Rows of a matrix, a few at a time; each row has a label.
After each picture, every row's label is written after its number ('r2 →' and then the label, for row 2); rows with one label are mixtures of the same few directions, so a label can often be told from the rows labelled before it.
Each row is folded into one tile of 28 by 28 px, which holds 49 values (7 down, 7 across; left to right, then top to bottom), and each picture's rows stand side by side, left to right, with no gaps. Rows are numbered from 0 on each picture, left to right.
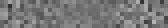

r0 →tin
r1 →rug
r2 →tin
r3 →rug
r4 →rug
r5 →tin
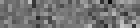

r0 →tin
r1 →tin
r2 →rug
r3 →rug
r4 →tin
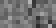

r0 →tin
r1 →tin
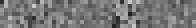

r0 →tin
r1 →rug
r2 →rug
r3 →tin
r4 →rug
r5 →tin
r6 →rug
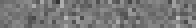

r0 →rug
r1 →rug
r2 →tin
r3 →rug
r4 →rug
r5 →tin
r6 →tin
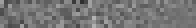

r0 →tin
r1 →tin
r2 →rug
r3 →tin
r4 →rug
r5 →rug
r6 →rug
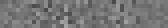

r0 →rug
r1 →rug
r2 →tin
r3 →tin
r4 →tin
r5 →tin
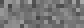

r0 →tin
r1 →tin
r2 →rug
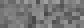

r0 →rug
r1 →rug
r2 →tin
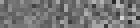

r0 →tin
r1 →rug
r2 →tin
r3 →tin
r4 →tin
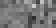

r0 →rug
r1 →rug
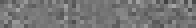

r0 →rug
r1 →rug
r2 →tin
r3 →tin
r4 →rug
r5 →rug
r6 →rug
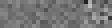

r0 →tin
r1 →rug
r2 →rug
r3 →tin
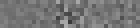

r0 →rug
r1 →rug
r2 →tin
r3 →tin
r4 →tin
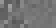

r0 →tin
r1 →rug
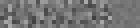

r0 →tin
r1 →rug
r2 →rug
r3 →tin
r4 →rug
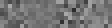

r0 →tin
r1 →tin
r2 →rug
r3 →tin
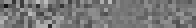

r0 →rug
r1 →tin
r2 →rug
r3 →rug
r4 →tin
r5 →tin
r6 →tin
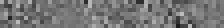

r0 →tin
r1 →tin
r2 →rug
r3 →tin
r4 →rug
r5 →tin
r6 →tin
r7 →tin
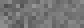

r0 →rug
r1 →rug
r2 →rug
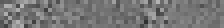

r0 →rug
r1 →rug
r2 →tin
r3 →tin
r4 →tin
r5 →rug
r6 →tin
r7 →rug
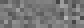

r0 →rug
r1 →tin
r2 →tin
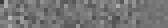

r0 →tin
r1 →rug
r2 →tin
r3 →tin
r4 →rug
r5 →tin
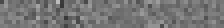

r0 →tin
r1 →tin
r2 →tin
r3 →tin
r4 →rug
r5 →tin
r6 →rug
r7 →tin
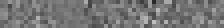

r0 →tin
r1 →tin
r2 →rug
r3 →tin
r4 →rug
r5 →rug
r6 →tin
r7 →rug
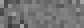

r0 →tin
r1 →tin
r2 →rug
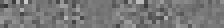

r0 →rug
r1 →tin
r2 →tin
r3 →tin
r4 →rug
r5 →tin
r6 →tin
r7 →rug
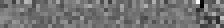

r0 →rug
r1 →tin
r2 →tin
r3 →rug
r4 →tin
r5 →rug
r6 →rug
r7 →tin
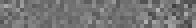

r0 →rug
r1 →rug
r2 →tin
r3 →rug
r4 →tin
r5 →rug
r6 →rug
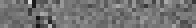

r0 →rug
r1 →tin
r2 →tin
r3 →rug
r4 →rug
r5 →rug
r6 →rug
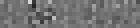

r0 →tin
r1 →tin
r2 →tin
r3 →tin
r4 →rug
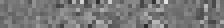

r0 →tin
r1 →tin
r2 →rug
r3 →rug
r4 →rug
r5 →rug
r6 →rug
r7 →tin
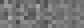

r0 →tin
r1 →tin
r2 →tin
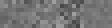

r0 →rug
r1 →rug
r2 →rug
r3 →rug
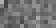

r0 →tin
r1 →tin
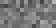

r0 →rug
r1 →rug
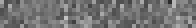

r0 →tin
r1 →tin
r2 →tin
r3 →rug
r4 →tin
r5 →tin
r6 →tin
